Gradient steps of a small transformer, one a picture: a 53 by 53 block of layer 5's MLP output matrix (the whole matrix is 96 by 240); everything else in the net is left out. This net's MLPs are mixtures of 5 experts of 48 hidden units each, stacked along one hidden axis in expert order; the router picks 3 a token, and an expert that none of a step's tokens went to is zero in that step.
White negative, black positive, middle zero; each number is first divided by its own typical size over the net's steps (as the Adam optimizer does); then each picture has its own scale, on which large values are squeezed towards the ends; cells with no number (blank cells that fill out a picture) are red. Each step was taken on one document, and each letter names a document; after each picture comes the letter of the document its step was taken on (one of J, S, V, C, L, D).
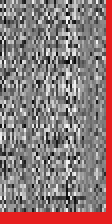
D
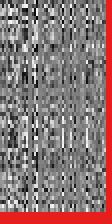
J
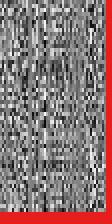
J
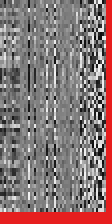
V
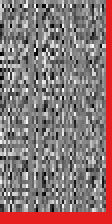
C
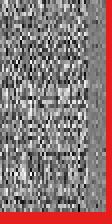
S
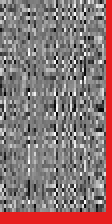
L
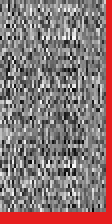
S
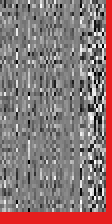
V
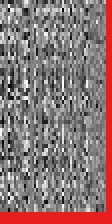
C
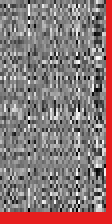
L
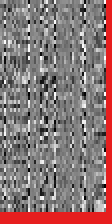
L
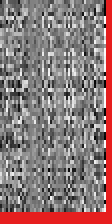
D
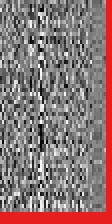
S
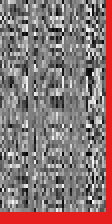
J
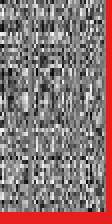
J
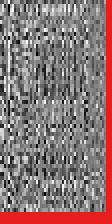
C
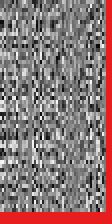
J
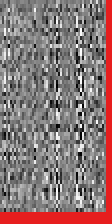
L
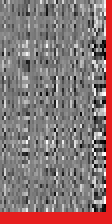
L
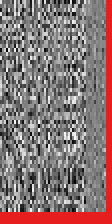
D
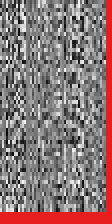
S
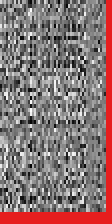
S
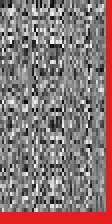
J
